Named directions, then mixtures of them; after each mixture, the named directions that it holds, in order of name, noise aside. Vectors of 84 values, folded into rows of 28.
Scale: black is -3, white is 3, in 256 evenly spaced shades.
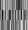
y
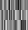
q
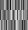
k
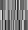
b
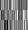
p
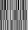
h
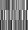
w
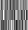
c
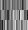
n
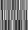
b, c, w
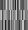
b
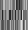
y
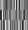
b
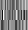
c, w, y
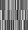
b, c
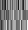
h, n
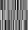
b
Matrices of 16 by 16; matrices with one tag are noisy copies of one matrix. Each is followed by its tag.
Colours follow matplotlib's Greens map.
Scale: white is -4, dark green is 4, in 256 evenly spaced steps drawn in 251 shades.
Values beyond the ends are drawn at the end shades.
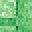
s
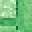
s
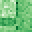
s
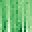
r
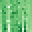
r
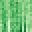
r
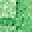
s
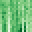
r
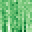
r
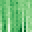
r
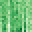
r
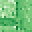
s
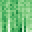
r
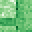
s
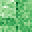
s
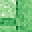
s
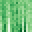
r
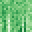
r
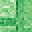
s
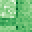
s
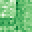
s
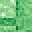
s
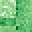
s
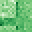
s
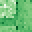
s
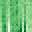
r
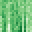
r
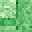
s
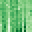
r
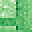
s
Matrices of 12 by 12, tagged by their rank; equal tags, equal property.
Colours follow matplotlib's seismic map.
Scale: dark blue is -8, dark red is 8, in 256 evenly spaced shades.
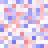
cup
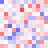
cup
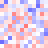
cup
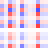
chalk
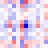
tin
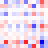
tin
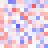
cup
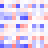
tin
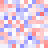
cup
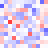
cup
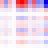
chalk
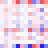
tin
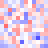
cup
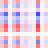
chalk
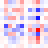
tin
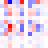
tin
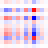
chalk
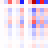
chalk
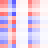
chalk
